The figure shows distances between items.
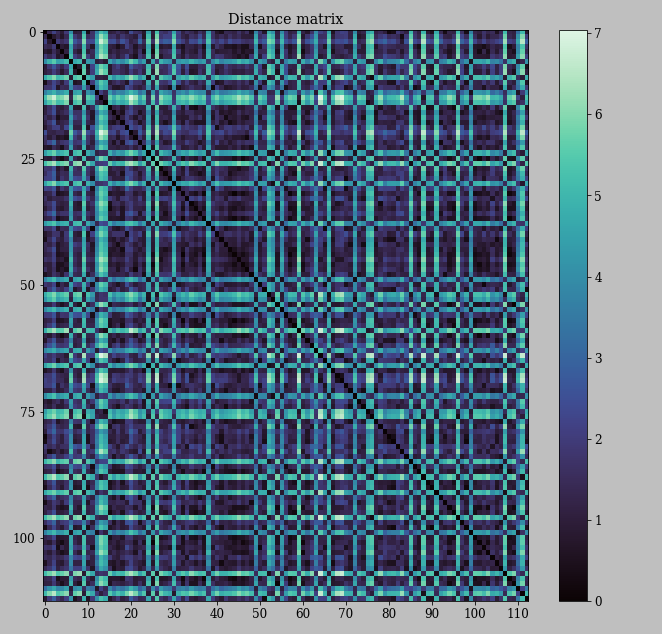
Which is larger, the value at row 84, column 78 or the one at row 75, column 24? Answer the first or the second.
the first
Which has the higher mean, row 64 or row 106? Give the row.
64
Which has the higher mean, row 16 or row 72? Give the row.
72
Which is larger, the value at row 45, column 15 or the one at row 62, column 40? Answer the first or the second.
the second
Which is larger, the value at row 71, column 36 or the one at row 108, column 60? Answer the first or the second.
the first
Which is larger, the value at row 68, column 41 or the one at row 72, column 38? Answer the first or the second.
the first
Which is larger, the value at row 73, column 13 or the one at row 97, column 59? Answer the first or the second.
the first
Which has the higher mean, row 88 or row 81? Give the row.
88
